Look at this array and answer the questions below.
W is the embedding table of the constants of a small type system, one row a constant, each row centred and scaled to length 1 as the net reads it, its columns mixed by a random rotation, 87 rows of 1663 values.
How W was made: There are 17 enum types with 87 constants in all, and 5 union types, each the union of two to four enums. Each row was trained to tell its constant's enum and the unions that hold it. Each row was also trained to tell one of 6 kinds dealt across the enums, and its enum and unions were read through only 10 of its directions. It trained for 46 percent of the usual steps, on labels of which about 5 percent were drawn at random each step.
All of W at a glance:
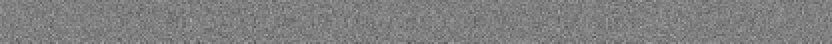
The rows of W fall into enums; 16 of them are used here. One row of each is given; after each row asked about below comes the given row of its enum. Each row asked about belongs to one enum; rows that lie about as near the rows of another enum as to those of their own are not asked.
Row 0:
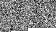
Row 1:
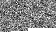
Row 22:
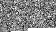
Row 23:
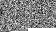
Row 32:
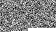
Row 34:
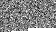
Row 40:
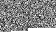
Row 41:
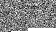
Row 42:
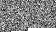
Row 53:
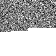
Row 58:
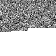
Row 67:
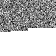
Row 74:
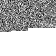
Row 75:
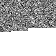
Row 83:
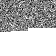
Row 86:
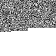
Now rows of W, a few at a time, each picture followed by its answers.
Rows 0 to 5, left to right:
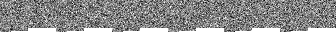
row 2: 53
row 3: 34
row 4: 75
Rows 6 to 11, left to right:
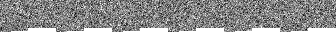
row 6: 41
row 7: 83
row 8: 86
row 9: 83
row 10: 32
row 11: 42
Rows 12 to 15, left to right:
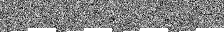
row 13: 83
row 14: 58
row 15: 75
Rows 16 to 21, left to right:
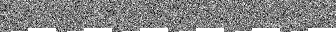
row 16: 42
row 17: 41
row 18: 23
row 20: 74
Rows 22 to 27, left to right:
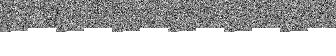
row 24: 53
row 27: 23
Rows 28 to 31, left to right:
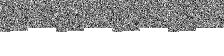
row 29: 22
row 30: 32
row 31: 74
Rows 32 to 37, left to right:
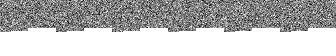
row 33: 75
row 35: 86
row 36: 42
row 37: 53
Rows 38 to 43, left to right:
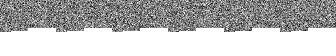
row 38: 86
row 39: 34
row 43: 42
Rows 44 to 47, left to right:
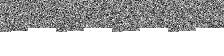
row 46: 23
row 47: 53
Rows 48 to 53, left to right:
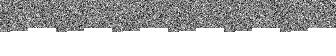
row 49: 22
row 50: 86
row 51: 75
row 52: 58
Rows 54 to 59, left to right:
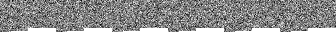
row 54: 23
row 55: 83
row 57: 67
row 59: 42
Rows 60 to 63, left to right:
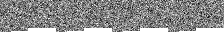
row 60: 41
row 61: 32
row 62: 83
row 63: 74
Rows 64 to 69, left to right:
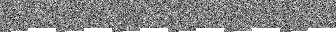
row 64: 22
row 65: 32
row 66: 75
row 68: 23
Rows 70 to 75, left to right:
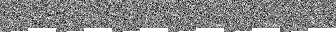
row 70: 1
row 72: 22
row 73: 74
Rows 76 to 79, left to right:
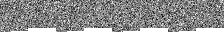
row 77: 0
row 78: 0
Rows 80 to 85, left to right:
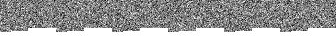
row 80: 40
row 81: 53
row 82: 41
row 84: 41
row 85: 58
